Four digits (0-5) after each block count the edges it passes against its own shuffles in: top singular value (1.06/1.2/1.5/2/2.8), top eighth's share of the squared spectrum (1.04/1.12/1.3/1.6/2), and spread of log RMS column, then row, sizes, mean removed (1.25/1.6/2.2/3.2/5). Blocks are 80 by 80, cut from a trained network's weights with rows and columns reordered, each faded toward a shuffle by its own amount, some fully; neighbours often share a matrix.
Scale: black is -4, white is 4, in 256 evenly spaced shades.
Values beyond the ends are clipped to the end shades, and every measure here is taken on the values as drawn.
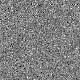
1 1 0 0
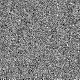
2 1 0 1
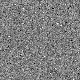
1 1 0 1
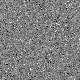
0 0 0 0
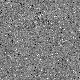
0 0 0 0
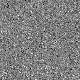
2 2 0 1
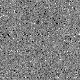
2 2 0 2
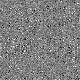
2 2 0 1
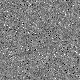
0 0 0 0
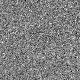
2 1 0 1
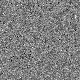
0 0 0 0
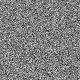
1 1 0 0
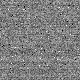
2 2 0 0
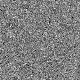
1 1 0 0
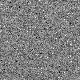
0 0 0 0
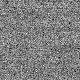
1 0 0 0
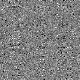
3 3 2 2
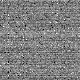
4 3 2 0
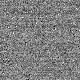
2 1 0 0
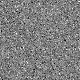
2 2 0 1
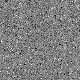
1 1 0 0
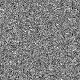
2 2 0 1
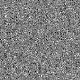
3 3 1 2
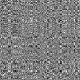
4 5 3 3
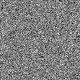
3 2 0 0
